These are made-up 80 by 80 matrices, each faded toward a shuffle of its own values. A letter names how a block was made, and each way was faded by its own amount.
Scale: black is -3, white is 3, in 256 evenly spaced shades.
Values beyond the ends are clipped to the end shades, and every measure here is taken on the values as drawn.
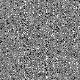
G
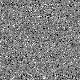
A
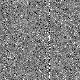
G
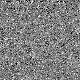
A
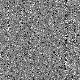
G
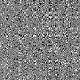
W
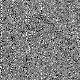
G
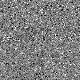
A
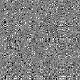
W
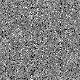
G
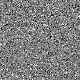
A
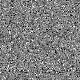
A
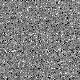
A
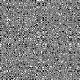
W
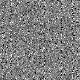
G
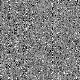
G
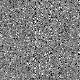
G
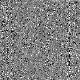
G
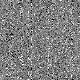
G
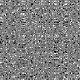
W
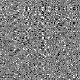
W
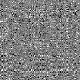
W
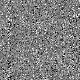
G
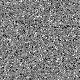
A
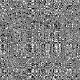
W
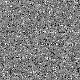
A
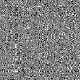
W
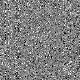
G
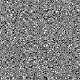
W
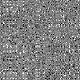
W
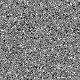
A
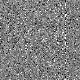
G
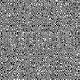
W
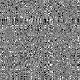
W
